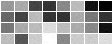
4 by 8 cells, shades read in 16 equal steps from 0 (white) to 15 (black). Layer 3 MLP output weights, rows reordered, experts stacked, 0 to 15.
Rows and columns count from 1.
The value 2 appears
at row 3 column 4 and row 4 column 8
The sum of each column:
27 31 22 26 30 17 32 43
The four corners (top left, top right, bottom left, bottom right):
6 15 4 2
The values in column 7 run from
3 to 14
